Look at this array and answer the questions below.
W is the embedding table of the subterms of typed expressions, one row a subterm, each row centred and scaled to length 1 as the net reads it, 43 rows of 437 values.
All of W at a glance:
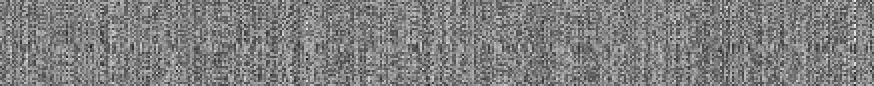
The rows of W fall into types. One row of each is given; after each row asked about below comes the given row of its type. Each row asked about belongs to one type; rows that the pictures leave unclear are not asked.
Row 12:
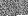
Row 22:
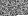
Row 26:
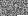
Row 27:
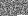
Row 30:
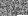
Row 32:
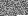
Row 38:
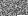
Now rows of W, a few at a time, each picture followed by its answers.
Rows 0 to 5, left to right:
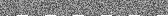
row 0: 12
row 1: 27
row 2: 30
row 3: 12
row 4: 32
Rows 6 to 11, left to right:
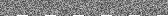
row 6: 32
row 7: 32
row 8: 26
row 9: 27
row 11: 38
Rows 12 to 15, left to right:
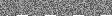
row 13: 32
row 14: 38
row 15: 30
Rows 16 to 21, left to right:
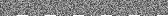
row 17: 30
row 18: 26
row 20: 32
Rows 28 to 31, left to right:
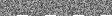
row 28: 30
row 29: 12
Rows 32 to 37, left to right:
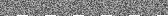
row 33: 26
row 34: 38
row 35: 12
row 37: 38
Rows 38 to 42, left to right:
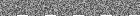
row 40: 38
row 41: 30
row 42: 22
